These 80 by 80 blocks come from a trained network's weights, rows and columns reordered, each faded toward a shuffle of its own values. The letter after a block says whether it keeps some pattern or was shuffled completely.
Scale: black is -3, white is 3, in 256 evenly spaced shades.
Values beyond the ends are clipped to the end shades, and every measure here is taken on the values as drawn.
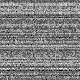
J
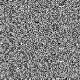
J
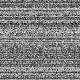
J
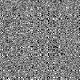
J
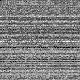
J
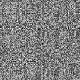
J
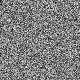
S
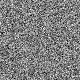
S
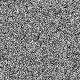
S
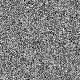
S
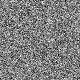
S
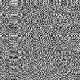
J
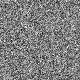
S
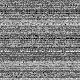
J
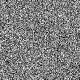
S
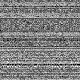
J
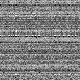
J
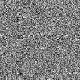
J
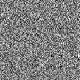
J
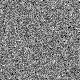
S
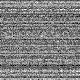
J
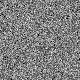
S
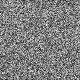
S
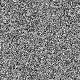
S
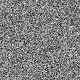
S
